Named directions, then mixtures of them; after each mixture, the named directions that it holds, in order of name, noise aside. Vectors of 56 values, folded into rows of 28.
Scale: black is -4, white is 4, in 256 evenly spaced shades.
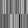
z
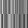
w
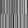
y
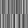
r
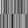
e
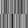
e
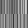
y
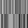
w, z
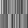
e, w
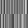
e, y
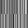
y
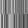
w, y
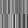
r, w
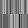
z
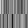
e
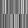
y, z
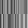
w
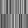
r, z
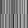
y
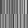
y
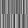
r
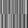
w, y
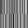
y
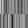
e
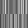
y, z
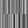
r, w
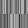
z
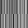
y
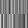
e, w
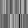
z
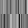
y, z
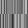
e, y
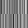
y
